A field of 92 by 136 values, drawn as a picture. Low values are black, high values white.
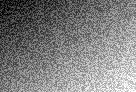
Ninth with the highest average: bottom right. Mirror symmetry: none. Slope: up to the bottom right. Histogram: bell-shaped.
